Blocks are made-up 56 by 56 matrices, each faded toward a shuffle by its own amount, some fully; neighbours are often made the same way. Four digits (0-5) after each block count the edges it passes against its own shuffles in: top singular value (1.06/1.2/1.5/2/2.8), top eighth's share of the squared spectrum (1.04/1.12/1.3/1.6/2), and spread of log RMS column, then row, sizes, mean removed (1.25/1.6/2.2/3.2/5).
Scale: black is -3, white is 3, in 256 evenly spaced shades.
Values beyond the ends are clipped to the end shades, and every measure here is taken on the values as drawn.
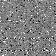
2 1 0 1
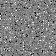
0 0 0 0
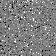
0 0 1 0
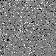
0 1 0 1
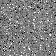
0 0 0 0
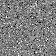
0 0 0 0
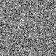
1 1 0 0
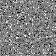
2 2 0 1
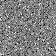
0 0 0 0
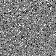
0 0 0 0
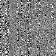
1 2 3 0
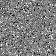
0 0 0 0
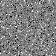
1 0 1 0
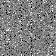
1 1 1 0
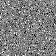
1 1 0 0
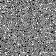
1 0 0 0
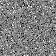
1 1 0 0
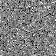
2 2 0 1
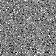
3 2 0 1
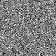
2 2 0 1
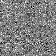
3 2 0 2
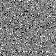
1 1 0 1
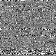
1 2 0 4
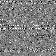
2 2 0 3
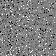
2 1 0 0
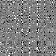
4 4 3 2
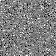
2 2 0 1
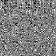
3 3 2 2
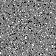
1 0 0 0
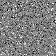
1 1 0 1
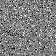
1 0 0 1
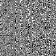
1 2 4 0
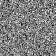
1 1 0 0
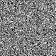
2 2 0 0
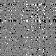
4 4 2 2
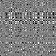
5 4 3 3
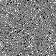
2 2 0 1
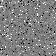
1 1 0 0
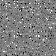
3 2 0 1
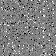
3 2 0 1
